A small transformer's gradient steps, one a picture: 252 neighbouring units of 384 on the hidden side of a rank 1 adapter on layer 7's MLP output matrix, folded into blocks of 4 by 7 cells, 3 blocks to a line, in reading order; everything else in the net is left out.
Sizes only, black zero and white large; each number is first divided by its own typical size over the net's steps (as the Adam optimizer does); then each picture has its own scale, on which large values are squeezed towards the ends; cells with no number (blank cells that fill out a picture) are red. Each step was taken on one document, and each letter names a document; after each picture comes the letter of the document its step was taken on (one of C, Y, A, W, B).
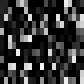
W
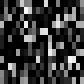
W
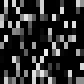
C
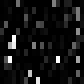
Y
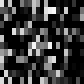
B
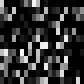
B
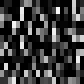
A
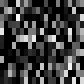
W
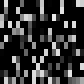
C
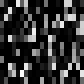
W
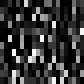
A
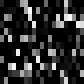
W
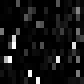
Y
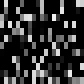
C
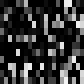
W
